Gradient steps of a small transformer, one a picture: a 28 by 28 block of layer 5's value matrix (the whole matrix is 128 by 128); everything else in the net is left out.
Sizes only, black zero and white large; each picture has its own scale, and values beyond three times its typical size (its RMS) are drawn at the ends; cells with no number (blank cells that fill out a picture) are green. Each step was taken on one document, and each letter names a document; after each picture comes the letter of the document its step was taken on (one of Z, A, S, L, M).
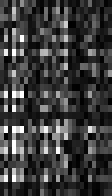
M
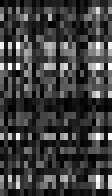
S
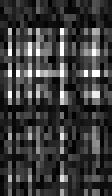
S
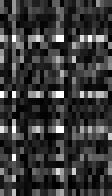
M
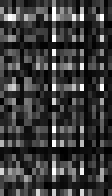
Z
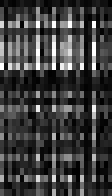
Z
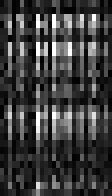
Z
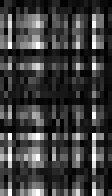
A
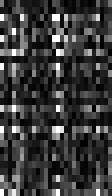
M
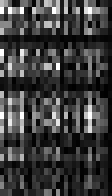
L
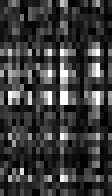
S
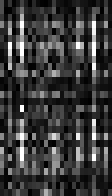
A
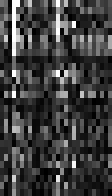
M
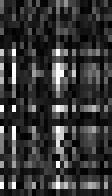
M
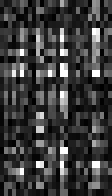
S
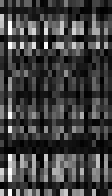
A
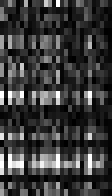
L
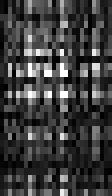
S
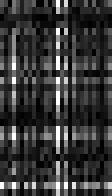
M
